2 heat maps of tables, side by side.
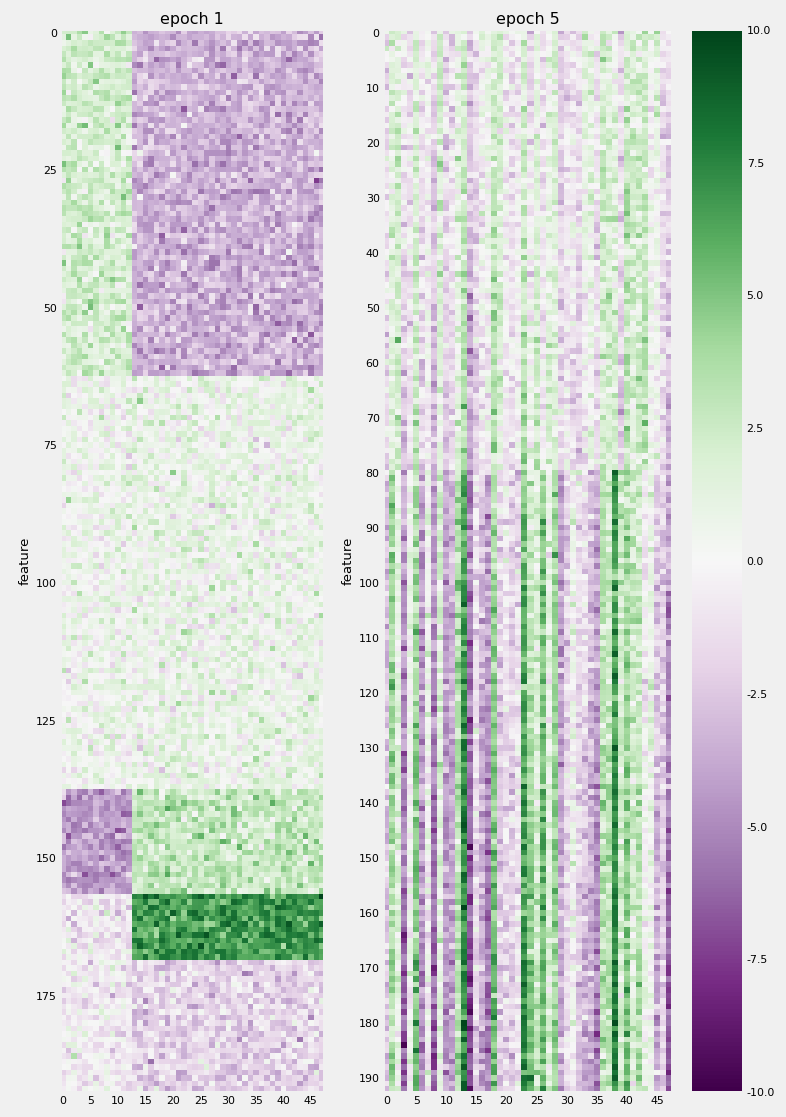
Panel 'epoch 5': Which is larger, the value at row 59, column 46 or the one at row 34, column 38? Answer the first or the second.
the second
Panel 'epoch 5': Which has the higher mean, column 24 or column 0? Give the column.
24
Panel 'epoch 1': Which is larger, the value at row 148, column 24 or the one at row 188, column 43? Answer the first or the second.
the first
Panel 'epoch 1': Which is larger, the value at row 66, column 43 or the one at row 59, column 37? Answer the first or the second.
the first
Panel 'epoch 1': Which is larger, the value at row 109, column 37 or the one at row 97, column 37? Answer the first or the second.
the second
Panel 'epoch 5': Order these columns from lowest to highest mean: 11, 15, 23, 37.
11, 15, 37, 23
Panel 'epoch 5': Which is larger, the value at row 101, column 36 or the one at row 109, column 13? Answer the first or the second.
the second
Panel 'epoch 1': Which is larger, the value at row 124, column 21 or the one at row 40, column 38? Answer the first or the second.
the first
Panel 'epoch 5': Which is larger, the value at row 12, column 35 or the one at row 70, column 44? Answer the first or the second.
the second
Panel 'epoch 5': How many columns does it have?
48
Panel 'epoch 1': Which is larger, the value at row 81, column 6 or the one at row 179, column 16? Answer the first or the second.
the first
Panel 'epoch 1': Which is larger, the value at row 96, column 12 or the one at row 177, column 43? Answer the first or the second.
the first
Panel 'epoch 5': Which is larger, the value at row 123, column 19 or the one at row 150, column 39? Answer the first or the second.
the second
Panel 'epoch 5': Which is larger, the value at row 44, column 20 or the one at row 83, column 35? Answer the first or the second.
the first
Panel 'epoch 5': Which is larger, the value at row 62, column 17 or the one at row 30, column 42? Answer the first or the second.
the second
